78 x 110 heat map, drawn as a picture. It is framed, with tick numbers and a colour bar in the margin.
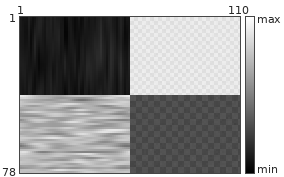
The table splits into 2 rows of 2 panels. Panel 1,1: very low, streaked downward, faint in contrast. Panel 1,2: very high, checkered, faint in contrast. Panel 2,1: high, streaked across. Panel 2,2: low, checkered, faint in contrast.
